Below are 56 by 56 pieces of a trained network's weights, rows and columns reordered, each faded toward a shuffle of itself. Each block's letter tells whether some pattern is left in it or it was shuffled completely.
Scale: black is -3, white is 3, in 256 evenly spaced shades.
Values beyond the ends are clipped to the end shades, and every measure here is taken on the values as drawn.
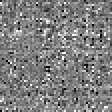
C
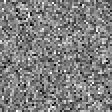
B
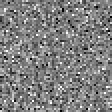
B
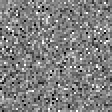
B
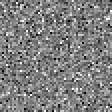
B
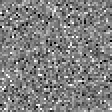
B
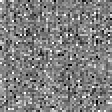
C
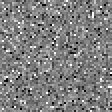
B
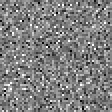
B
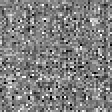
C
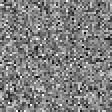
C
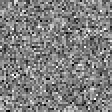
B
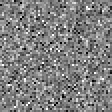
B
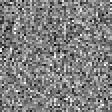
C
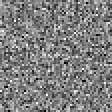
B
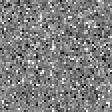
B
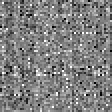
C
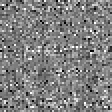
C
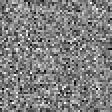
C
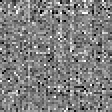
C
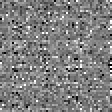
C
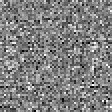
C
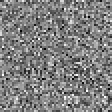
C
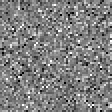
B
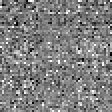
C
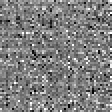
C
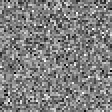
B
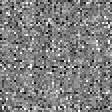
C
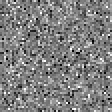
B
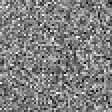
B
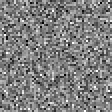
B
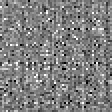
C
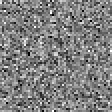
C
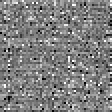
C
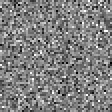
B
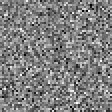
B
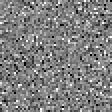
B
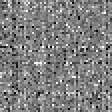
C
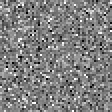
B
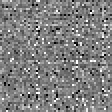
C
